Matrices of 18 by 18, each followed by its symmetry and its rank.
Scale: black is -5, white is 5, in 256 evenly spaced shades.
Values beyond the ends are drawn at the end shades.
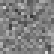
neither, full rank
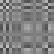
symmetric, rank one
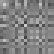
symmetric, rank two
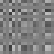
symmetric, rank one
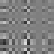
neither, rank one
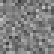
antisymmetric, full rank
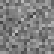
antisymmetric, full rank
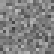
neither, full rank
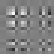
symmetric, rank one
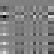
neither, rank one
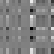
neither, rank one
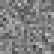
antisymmetric, full rank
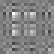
symmetric, rank two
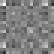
symmetric, rank two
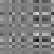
neither, rank one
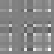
symmetric, rank one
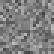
antisymmetric, full rank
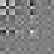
symmetric, rank two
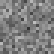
neither, full rank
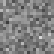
neither, full rank
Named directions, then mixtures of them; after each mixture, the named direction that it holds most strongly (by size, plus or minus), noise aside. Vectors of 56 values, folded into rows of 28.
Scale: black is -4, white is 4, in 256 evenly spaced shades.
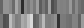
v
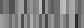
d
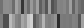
v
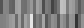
d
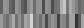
d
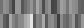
v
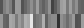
v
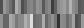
v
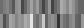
v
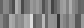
v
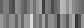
d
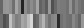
v
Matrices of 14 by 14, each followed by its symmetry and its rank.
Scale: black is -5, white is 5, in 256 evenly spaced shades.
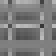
neither, rank one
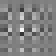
neither, rank one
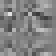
neither, rank two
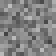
neither, full rank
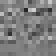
neither, rank three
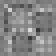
symmetric, rank three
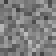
neither, full rank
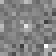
symmetric, rank three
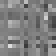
neither, rank three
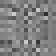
neither, rank two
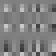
neither, rank one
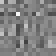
neither, rank three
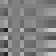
neither, rank one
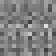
neither, rank three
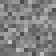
neither, full rank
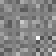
symmetric, rank three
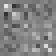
symmetric, rank three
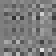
neither, rank two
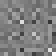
symmetric, rank three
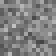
neither, full rank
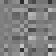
neither, rank two
